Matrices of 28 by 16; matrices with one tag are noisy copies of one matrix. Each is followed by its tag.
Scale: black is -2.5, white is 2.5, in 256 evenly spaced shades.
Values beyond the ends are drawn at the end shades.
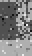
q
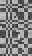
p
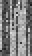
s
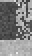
q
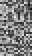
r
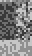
q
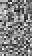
r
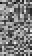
r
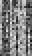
s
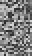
r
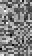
r
